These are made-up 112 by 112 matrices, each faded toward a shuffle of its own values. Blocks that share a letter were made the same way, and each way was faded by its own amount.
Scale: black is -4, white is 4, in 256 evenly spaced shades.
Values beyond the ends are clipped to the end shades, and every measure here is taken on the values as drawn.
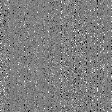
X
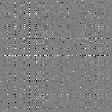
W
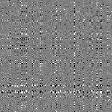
W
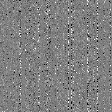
X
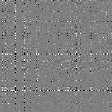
W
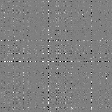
W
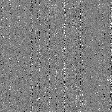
X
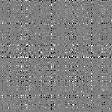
W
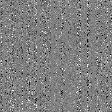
X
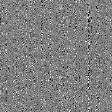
X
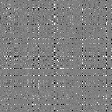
W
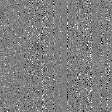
X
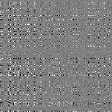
W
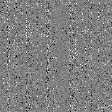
X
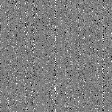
X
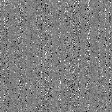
X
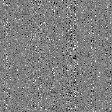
X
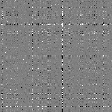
W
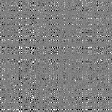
W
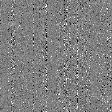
X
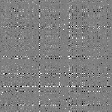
W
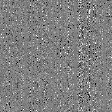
X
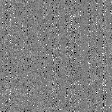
X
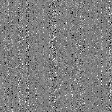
X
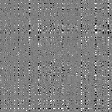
W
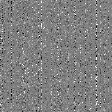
X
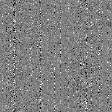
X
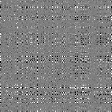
W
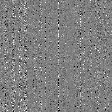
X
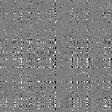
W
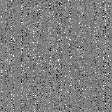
X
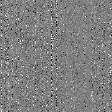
X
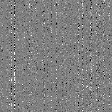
X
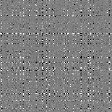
W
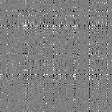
W
